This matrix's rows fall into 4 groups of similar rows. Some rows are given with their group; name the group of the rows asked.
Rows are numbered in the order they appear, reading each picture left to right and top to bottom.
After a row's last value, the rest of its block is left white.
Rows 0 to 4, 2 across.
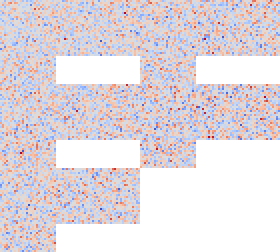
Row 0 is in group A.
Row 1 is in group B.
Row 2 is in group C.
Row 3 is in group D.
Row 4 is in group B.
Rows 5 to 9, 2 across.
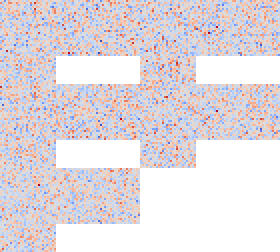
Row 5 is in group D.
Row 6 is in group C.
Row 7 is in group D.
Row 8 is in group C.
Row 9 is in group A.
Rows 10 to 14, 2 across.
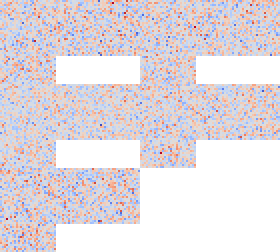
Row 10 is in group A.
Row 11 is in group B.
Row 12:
A
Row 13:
C
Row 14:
C
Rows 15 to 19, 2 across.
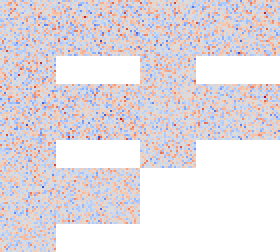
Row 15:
A
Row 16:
D
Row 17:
D
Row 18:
A
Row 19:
D
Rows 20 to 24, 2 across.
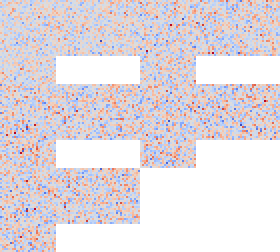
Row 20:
A
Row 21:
D
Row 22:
C
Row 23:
B
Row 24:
C
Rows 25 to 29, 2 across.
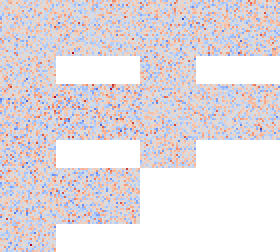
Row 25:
B
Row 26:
D
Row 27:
B
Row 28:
C
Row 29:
D
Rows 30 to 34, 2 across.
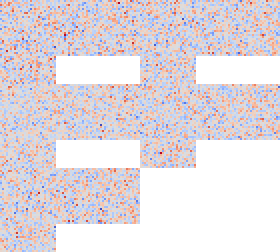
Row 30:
C
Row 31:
D
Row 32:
A
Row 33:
C
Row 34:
D
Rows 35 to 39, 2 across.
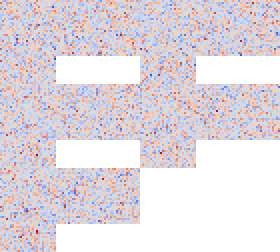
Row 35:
D
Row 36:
A
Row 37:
C
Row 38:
C
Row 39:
C
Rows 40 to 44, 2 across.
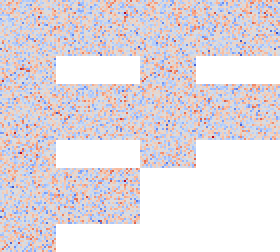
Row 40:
A
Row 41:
A
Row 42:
C
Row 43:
B
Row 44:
A
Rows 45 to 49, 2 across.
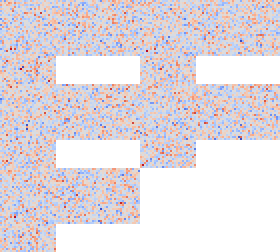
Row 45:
C
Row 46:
C
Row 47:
B
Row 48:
A
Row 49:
C
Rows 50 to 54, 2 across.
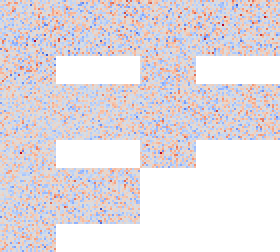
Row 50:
A
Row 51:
B
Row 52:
C
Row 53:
C
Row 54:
A
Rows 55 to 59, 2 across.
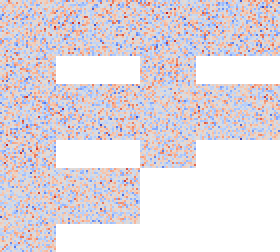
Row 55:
B
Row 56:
C
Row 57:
C
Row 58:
A
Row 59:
A
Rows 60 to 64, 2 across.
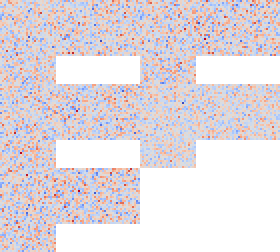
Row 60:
B
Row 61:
B
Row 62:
C
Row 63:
D
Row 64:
B
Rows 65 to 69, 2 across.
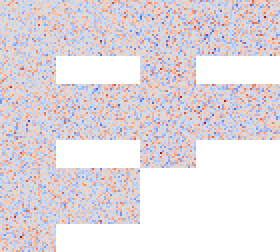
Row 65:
A
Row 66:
B
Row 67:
B
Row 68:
B
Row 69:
C
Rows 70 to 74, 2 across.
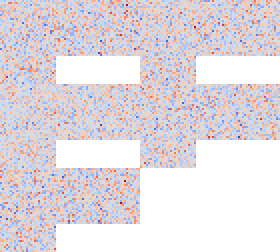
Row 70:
A
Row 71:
B
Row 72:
A
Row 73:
D
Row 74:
D
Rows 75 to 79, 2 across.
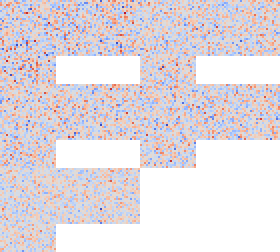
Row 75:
C
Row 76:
C
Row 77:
B
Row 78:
D
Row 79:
A
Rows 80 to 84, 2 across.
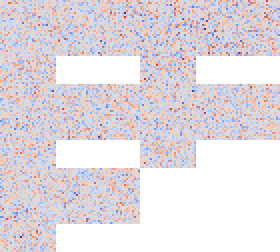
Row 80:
A
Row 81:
D
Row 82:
D
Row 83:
D
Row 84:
C
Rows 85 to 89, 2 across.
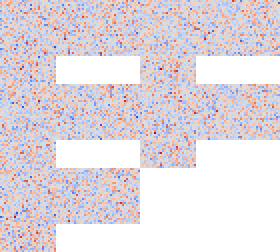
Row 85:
C
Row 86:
C
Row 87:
A
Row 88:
C
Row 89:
C
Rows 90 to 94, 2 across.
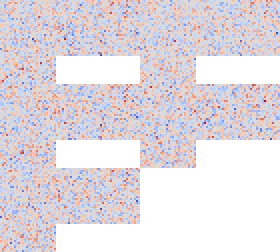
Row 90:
A
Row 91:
A
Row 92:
A
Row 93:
B
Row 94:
A
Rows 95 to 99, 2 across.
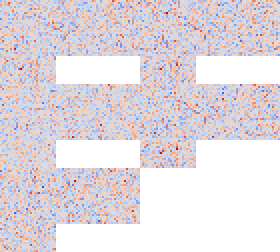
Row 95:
C
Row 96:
C
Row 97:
D
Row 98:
C
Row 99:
D
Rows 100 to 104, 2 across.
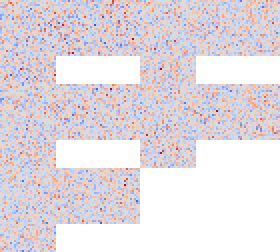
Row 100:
B
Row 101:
C
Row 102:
B
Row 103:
C
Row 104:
A
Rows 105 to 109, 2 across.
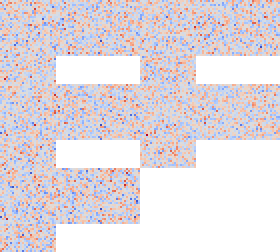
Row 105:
D
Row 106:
B
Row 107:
A
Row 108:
C
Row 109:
A
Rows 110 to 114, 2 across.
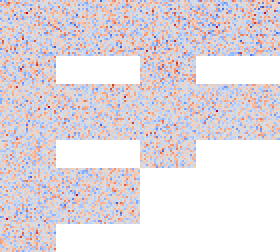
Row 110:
C
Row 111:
C
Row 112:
B
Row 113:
C
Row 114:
C
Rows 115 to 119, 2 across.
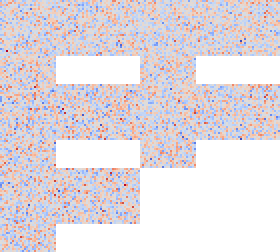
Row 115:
C
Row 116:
A
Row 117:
D
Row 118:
A
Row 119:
B
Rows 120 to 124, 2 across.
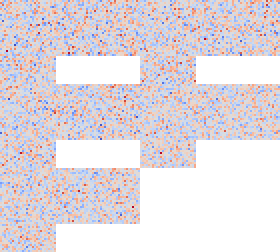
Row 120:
D
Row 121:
A
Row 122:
A
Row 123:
C
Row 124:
B
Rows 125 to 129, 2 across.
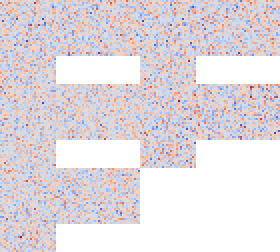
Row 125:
D
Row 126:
D
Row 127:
D
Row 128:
A
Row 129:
C
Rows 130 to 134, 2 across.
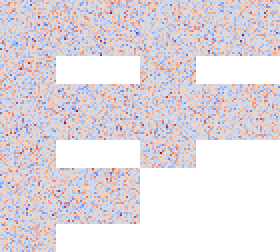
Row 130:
A
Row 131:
A
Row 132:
C
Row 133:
C
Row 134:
B
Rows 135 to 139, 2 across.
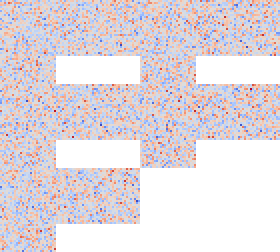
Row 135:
C
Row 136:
B
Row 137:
B
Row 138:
B
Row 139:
A
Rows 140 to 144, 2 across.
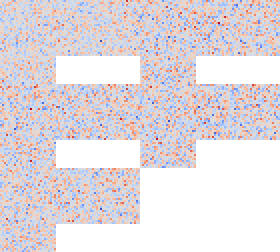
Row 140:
A
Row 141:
B
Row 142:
D
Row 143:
B
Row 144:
B
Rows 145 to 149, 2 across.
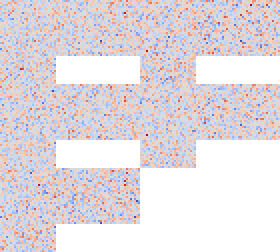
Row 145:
A
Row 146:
B
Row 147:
D
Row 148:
B
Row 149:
A
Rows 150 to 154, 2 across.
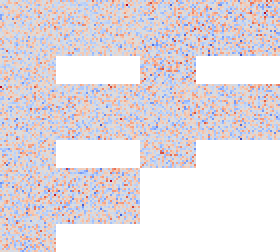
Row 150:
B
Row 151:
A
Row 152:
D
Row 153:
A
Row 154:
B
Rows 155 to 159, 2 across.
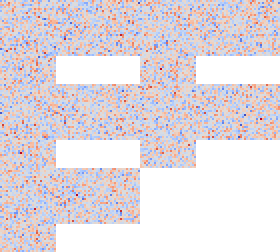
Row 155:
C
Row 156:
C
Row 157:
C
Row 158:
D
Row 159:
C
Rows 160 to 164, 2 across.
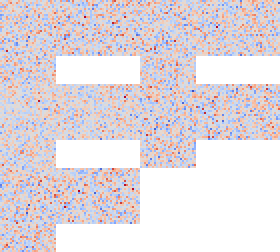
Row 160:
B
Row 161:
C
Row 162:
A
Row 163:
D
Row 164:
B
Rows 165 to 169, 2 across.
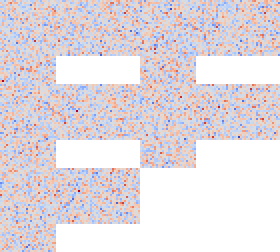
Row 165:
A
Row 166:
C
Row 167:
C
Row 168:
B
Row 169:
B
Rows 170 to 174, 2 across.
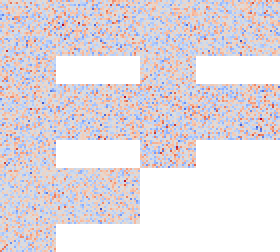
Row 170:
B
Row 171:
A
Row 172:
D
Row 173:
C
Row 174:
A
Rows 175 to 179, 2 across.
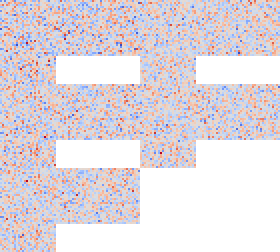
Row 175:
C
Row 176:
D
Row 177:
C
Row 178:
C
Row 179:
C
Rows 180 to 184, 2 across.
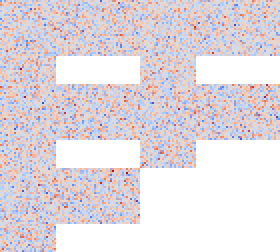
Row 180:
C
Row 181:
B
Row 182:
D
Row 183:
A
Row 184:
A
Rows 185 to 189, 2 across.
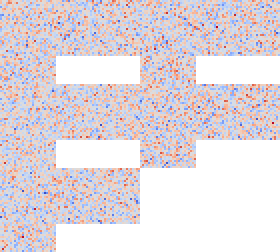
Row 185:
B
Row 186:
C
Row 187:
D
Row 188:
B
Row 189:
A
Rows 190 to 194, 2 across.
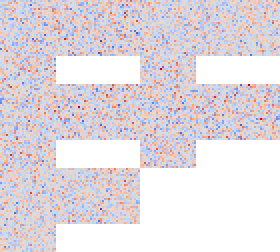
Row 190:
A
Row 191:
C
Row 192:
B
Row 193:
D
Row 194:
D
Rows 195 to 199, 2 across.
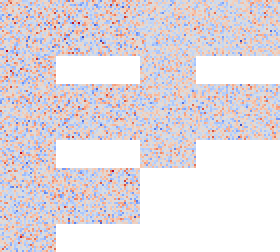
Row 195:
B
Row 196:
A
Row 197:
B
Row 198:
D
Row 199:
A
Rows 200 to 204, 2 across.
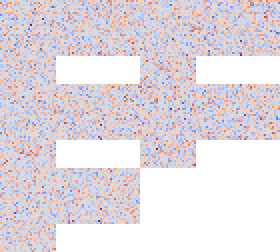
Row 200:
D
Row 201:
A
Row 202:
A
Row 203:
D
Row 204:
D
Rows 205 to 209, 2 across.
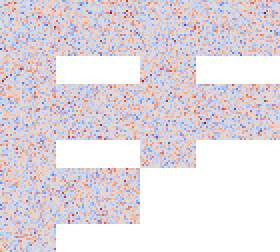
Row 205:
A
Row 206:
A
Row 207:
D
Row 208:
B
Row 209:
D
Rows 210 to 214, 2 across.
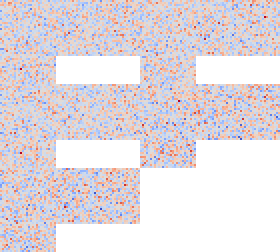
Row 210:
C
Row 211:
B
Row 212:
C
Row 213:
A
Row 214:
B
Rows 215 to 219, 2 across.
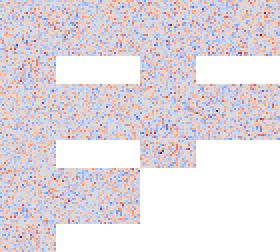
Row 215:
C
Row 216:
D
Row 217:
D
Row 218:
C
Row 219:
C
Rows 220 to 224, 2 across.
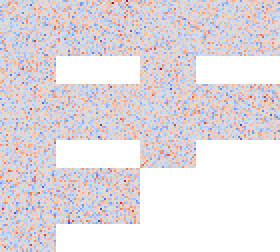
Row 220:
A
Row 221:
C
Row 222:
D
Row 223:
A
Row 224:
D
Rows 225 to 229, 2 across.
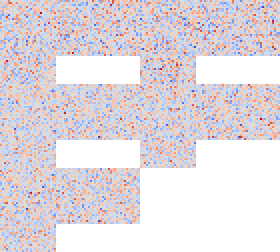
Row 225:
B
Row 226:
C
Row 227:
D
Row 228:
D
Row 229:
D
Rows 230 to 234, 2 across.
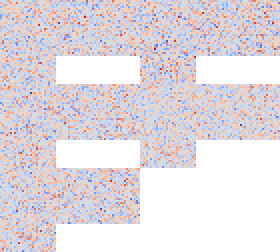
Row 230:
B
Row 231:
C
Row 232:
C
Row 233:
A
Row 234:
A
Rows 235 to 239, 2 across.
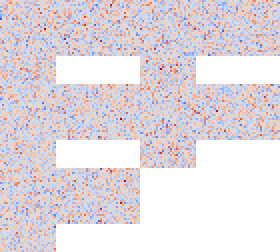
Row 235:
B
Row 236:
C
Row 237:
D
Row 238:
C
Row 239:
D
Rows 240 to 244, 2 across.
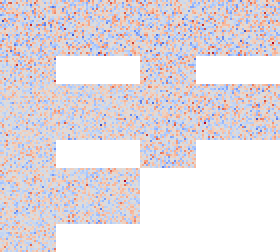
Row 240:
D
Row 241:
D
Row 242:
A
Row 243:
B
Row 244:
D
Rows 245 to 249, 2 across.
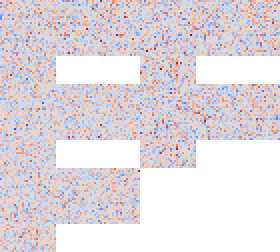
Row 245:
B
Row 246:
C
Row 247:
D
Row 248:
C
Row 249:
C
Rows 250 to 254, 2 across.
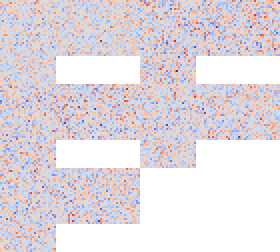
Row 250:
D
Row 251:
C
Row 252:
B
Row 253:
D
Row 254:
D
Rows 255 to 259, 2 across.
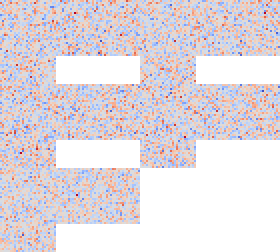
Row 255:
D
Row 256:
A
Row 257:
C
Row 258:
C
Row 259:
C
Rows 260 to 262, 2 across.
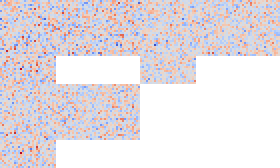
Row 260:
C
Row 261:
D
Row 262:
C
